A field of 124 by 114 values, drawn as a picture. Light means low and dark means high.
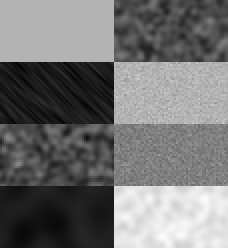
The table splits into 4 rows of 2 panels. Panel 1,1: low, flat. Panel 1,2: high, blotchy. Panel 2,1: very high, slanting down to the right, faint in contrast. Panel 2,2: low, fine-grained, faint in contrast. Panel 3,1: high, blotchy. Panel 3,2: middling, fine-grained, faint in contrast. Panel 4,1: very high, smooth, faint in contrast. Panel 4,2: very low, blotchy, faint in contrast.
